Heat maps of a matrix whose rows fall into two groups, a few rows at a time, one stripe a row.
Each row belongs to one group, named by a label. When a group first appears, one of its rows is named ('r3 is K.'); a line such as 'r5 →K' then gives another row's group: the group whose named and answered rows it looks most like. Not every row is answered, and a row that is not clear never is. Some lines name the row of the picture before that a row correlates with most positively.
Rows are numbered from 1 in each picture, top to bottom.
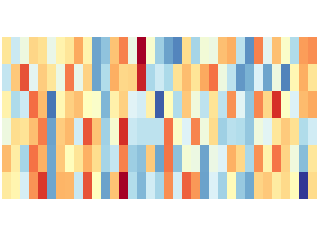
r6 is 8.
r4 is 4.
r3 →8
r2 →4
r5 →8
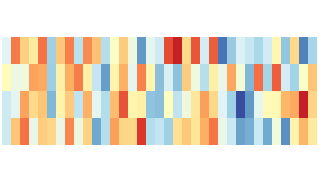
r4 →4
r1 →4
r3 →4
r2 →8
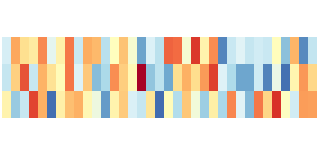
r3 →8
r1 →4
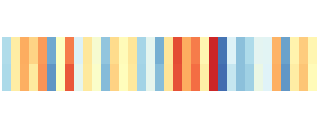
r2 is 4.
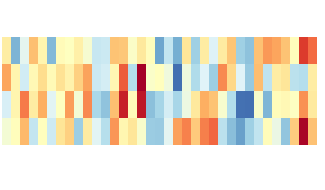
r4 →4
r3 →4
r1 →8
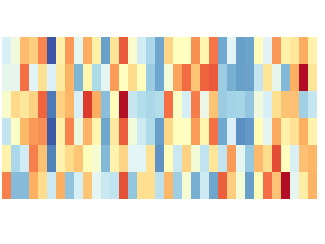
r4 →4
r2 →4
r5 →8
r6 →8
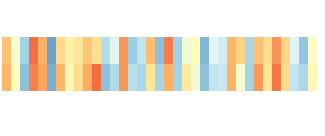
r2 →8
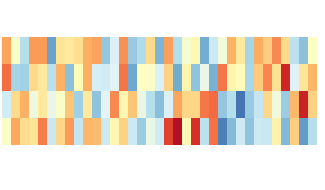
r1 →8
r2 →8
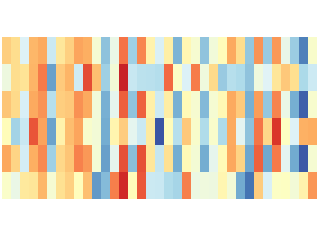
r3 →8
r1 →8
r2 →4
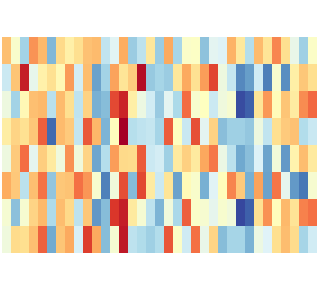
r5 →4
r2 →4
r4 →4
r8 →4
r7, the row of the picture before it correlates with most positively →6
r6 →8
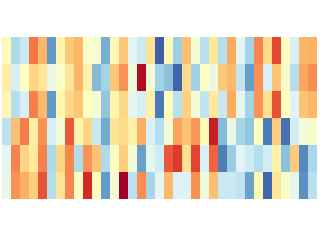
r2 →8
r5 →4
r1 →8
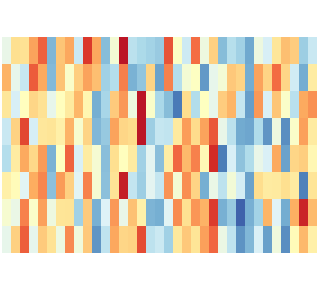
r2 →8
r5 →4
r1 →4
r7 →4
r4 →4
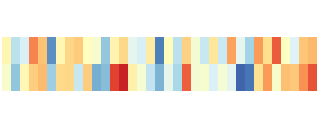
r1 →8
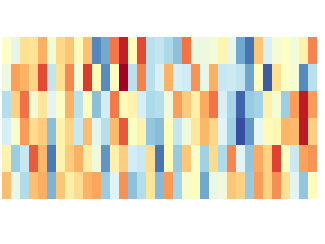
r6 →8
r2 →4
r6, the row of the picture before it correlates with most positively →1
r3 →4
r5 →8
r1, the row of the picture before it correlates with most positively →2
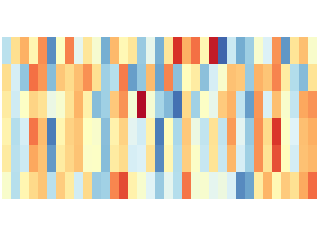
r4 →8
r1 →4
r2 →8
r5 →8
